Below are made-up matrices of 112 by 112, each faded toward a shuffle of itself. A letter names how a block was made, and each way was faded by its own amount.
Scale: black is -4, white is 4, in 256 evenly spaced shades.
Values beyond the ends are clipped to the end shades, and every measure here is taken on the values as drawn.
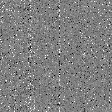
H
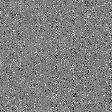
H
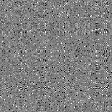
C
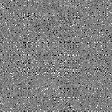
C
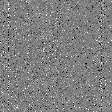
H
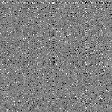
C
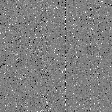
H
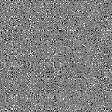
C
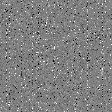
H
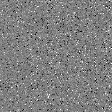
H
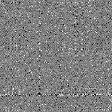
C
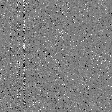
H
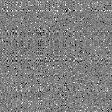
C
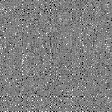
C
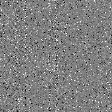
H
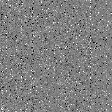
H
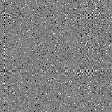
C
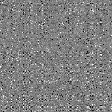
C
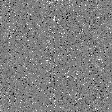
H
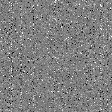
H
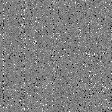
H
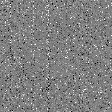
H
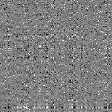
C
